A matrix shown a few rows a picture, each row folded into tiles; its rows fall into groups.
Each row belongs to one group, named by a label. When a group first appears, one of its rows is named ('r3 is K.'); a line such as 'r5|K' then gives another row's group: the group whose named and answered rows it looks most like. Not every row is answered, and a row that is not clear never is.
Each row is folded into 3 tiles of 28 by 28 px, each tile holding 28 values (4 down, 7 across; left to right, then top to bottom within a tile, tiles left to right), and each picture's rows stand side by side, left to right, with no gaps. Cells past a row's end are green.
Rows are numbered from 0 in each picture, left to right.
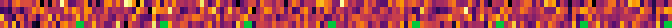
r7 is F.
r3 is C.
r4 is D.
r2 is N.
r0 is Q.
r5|N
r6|F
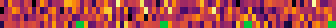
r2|N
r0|C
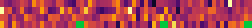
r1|N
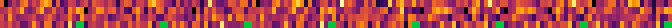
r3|F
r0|F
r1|C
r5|C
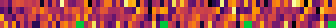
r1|F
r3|F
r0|Q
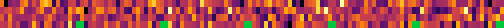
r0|F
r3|Q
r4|D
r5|N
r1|C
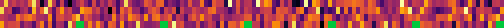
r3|D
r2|Q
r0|N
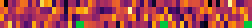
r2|Q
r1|N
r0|F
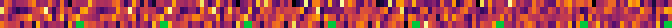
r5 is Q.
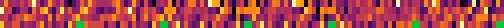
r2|F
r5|D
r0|N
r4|Q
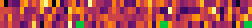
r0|F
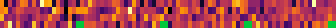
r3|Q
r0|F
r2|C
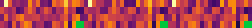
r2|D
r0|D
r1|D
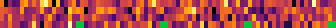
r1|C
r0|F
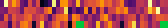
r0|D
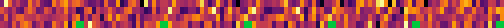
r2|N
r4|F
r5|F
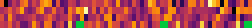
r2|F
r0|F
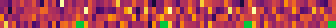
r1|N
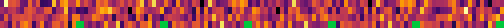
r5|N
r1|C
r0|D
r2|C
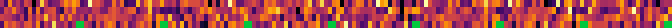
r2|Q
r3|C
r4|F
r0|C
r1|D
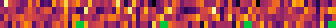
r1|N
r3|F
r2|N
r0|D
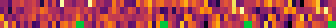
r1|D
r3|Q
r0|Q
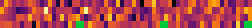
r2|F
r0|N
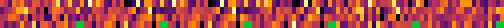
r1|D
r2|D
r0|C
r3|D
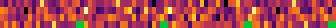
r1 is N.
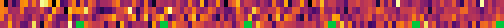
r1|N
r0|F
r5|Q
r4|Q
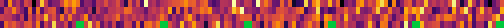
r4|F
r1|Q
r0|C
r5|N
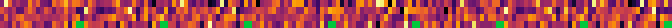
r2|D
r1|N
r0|D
